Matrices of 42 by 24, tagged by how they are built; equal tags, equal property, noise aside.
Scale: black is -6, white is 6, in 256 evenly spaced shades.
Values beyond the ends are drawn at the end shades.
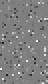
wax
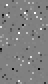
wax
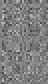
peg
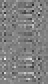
peg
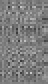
peg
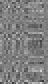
peg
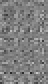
peg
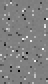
wax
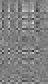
peg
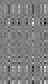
peg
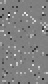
wax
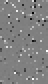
wax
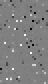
wax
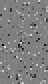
wax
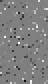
wax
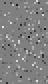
wax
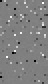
wax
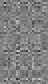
peg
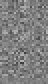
peg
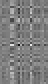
peg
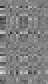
peg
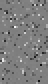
wax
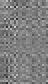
peg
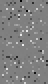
wax
